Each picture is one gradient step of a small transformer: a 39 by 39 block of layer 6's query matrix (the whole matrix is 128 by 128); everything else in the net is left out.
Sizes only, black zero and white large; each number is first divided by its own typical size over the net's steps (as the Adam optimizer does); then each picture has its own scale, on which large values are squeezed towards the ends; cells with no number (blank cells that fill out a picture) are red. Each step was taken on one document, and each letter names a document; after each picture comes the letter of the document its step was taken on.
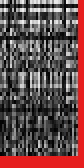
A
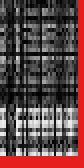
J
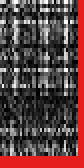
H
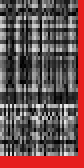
J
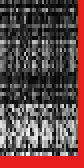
J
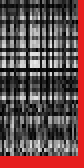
A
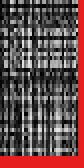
A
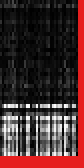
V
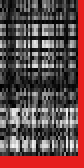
J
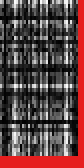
H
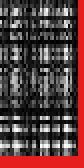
H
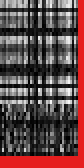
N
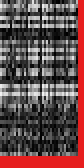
J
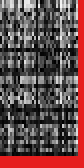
N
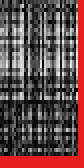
A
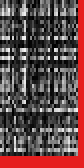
N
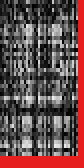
A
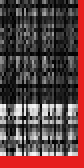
J
